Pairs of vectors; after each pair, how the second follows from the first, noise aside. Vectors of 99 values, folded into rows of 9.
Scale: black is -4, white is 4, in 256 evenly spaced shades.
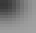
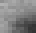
reversed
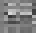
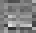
wrapped around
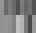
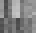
reversed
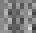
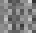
wrapped around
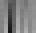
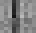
wrapped around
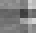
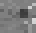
partly zeroed
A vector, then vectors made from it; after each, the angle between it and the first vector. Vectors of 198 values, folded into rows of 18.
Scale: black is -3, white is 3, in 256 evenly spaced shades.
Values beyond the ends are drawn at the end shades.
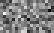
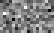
nearly parallel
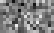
partly opposed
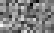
orthogonal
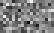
partly opposed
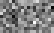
orthogonal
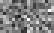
nearly opposite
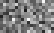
partly opposed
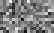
partly opposed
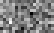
orthogonal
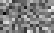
nearly opposite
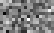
nearly opposite
